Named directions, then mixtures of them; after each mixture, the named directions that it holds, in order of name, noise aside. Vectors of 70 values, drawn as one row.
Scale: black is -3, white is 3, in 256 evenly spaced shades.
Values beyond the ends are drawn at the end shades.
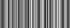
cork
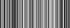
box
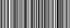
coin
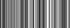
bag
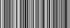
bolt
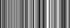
bag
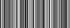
bag, bolt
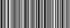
coin, cork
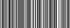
coin, cork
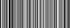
box, coin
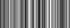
bag, coin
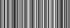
box, coin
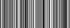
bag, bolt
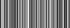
box, cork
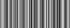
cork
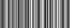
cork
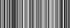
box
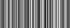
cork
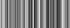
bag, cork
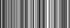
bag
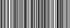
coin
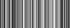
box, cork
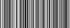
bolt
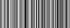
bolt, coin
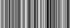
bag, coin
